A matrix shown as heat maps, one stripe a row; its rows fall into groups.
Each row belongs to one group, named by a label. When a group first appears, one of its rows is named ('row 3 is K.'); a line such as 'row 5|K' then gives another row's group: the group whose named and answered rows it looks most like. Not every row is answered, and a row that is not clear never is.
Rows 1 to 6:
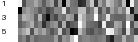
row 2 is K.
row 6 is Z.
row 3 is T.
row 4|K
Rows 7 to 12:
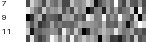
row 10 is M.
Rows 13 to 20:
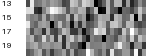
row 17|T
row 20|K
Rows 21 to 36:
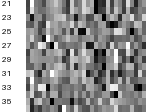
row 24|M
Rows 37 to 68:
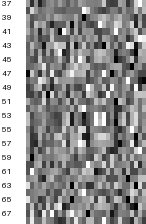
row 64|Z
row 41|Z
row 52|Z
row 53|T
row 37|M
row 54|T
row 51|T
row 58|M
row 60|K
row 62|M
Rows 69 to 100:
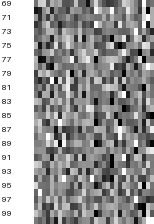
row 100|M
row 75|M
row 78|M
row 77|Z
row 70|K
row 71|M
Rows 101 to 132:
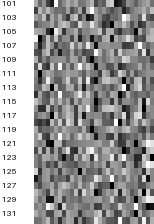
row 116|Z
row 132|K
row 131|M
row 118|M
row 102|Z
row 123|T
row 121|M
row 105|M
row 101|M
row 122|Z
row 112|Z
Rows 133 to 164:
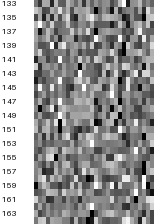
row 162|Z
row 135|Z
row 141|M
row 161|M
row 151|K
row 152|Z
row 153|Z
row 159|K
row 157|Z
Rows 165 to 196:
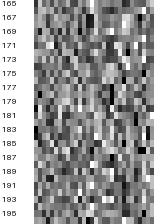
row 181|M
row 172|K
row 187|K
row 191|Z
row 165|Z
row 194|Z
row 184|K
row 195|Z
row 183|K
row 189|T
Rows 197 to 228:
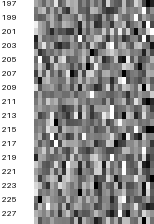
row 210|Z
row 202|K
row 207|Z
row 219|K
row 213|T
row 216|T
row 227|K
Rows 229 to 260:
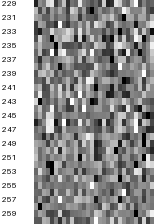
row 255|Z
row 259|M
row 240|Z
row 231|T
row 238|K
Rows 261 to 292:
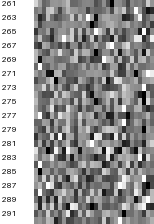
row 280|M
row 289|M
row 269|T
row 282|M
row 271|M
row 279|Z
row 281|Z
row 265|K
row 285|T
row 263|Z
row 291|Z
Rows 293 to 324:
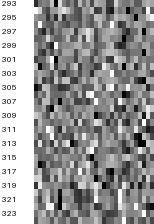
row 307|K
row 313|Z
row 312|T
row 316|Z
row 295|M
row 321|K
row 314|Z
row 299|M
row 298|Z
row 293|M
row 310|K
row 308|M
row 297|Z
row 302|T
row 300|Z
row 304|Z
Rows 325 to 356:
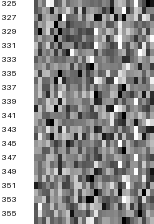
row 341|T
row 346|T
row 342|M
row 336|M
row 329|K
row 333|Z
